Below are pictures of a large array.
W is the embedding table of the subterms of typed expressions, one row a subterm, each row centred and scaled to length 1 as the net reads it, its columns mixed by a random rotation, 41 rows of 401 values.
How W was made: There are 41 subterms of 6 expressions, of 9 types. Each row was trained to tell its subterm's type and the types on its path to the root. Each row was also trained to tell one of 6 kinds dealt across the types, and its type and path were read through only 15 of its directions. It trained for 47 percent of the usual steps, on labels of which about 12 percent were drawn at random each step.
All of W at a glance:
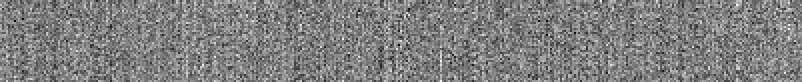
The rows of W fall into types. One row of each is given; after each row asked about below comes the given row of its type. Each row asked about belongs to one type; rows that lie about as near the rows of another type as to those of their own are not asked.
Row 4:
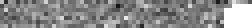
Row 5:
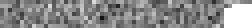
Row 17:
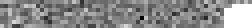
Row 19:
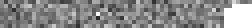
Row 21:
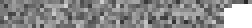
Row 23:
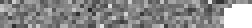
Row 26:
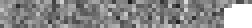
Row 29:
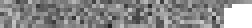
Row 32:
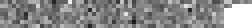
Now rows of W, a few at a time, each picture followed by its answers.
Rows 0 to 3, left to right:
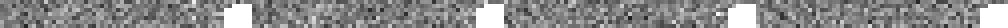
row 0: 32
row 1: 32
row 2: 21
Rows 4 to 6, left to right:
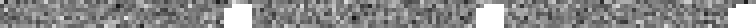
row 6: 23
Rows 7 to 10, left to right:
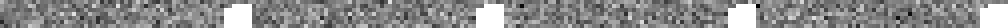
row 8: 19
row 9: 23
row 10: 17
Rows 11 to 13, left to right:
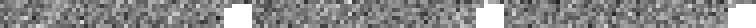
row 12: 5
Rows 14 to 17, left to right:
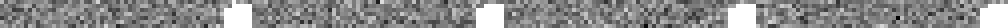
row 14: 5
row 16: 4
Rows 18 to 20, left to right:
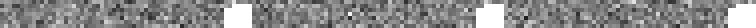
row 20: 23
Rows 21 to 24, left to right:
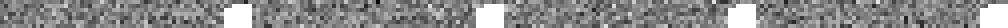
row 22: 17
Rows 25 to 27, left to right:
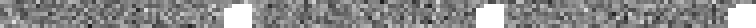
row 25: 29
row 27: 23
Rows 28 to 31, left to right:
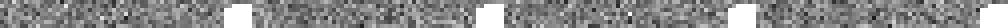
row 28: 21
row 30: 21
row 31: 26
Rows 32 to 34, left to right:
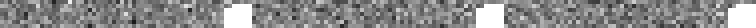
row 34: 21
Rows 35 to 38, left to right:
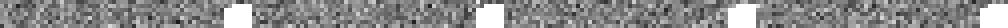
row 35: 26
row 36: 26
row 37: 4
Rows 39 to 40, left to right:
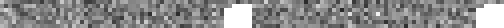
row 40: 5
